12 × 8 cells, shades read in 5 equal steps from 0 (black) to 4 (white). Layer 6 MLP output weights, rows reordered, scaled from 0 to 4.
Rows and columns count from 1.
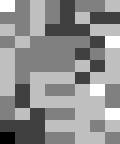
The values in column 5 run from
1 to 3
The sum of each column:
28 22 27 26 24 28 28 33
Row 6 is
3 2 2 2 2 3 1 3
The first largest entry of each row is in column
1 3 1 8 1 1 1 7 3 8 4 6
